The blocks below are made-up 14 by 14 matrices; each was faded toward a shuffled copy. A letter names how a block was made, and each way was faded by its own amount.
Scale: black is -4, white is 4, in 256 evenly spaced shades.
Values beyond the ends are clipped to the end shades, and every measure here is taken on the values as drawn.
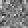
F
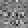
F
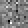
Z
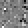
Z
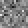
F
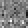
F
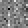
Z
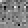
F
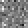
F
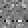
F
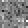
Z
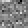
F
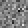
Z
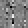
Z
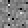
Z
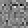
F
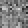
F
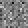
Z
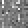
Z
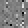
Z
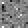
Z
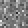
Z
